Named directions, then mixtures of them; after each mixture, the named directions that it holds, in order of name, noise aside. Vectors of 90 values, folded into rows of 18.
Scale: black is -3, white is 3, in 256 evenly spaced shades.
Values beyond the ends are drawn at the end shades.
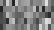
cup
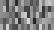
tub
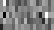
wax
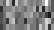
cup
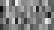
cup, tub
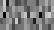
tub, wax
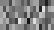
cup, tub, wax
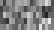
cup, tub, wax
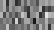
tub, wax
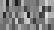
tub, wax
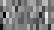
cup, wax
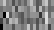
cup, wax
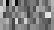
cup, tub, wax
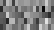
cup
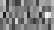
tub, wax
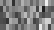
cup, tub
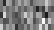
cup, tub, wax
